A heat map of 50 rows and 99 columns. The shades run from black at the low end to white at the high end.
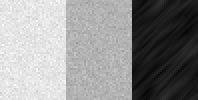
It is made of 1 by 3 panels. Panel 1,1: very high, fine-grained, faint in contrast. Panel 1,2: high, fine-grained, faint in contrast. Panel 1,3: very low, slanting up to the right, faint in contrast.
